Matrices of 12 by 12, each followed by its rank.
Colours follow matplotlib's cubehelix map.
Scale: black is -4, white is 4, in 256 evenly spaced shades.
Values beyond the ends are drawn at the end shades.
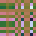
one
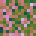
full rank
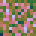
full rank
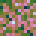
full rank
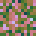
full rank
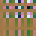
one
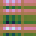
one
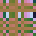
one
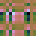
one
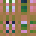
one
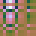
one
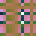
one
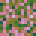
full rank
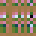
one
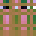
one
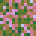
full rank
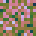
full rank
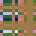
one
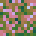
full rank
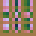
one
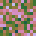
full rank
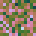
full rank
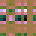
one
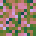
full rank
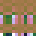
one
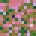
full rank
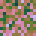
full rank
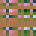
one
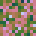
full rank
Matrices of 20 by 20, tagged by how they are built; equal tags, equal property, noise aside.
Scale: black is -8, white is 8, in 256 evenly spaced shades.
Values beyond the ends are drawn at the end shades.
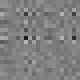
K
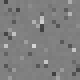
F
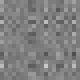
K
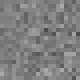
K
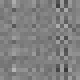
K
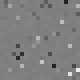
F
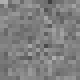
K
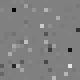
F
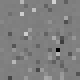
F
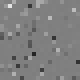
F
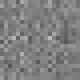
K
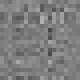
K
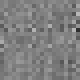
K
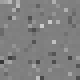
F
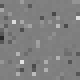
F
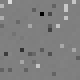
F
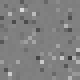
F
